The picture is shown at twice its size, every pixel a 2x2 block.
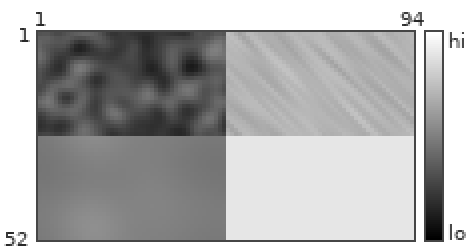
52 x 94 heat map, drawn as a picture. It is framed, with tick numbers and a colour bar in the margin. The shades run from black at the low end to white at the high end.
The table splits into 2 rows of 2 panels. Panel 1,1: low, blotchy. Panel 1,2: high, slanting down to the right, faint in contrast. Panel 2,1: middling, smooth, faint in contrast. Panel 2,2: very high, flat.
